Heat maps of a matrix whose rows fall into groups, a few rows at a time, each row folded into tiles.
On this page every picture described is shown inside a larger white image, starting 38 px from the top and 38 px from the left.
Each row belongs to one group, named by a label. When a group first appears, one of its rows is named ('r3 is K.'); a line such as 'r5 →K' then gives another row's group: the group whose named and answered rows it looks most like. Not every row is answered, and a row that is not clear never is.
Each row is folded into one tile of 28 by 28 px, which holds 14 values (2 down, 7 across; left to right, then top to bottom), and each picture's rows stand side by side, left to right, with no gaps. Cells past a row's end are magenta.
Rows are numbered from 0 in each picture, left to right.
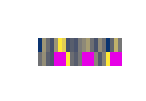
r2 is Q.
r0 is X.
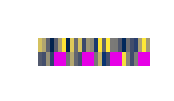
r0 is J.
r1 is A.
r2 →A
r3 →X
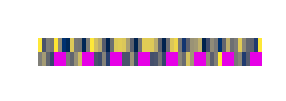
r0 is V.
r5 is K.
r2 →J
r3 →J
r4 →J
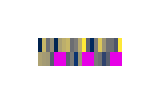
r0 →A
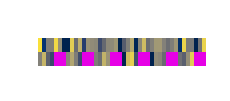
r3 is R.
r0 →V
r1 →A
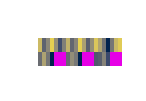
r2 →J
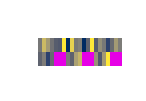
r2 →Q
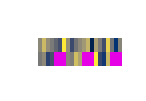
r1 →K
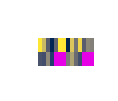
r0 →J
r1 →A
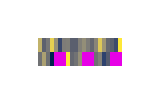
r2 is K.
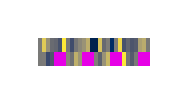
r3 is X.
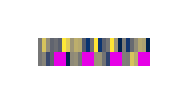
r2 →V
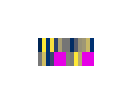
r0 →A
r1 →K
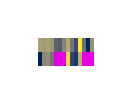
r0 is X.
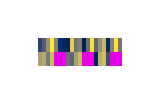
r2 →R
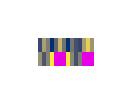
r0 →Q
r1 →X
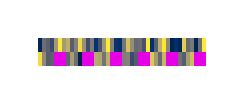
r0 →X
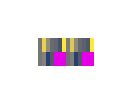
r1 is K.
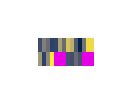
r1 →J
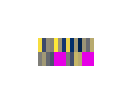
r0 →V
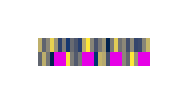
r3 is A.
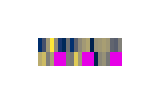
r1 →K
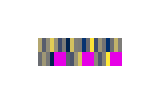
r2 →Q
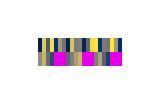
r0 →A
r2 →V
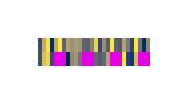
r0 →R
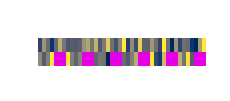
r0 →Q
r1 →X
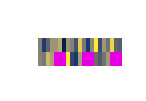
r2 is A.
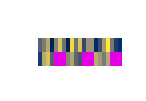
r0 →R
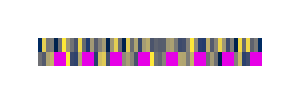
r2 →R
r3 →A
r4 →X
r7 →A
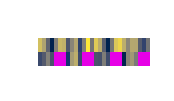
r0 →J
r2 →J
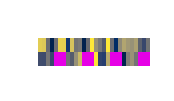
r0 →J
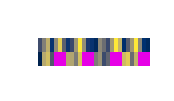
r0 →R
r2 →X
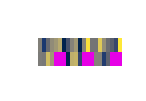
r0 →K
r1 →R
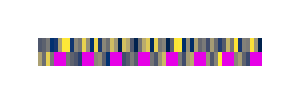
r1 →V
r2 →V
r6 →Q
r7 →V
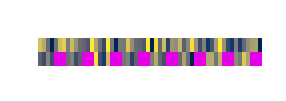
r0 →J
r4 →A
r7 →K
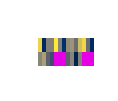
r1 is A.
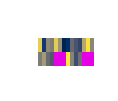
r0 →V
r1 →X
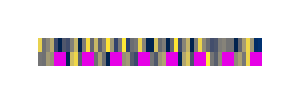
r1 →R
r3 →V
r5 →R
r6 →X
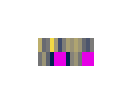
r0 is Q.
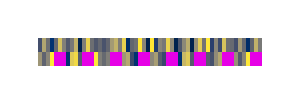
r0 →Q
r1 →R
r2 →X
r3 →V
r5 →R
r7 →Q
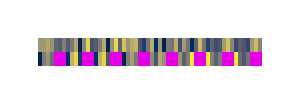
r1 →R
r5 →Q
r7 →X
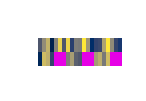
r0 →R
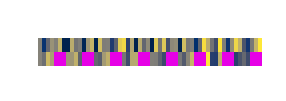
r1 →A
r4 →A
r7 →J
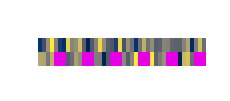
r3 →Q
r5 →R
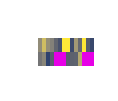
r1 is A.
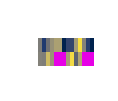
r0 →K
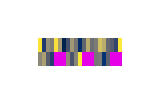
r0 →V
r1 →Q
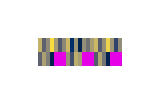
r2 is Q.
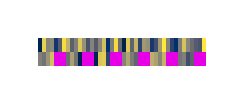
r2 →R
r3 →A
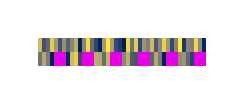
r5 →V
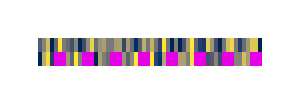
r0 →R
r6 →J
